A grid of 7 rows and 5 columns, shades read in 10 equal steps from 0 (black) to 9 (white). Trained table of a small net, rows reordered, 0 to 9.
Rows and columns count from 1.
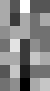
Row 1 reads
6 3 9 3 3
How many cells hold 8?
1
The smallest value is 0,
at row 7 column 3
